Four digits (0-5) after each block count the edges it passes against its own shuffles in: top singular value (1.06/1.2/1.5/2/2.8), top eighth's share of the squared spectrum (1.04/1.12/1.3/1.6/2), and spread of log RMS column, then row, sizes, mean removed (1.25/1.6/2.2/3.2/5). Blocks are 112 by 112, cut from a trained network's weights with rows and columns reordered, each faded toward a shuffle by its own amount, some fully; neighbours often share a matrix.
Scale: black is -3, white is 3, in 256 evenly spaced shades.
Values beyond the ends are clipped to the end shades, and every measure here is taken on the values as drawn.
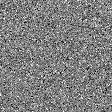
2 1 0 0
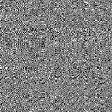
4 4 3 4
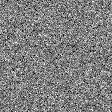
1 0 0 0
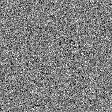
1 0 0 0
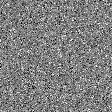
0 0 0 0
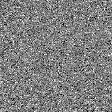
3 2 1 1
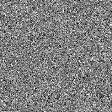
2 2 1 1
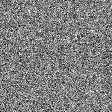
1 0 0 0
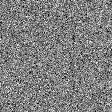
0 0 0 0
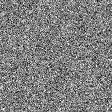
0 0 0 0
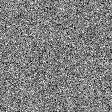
0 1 0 0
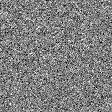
0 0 0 0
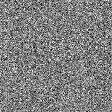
3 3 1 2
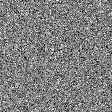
1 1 0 1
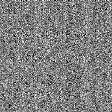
3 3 2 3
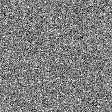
2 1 0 1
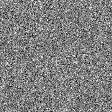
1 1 0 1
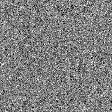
2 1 0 1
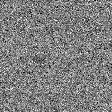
3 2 0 0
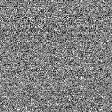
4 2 1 2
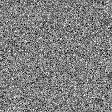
3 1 0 0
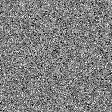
2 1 0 0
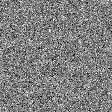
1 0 0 0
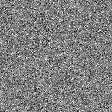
2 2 0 0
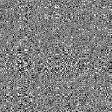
4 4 2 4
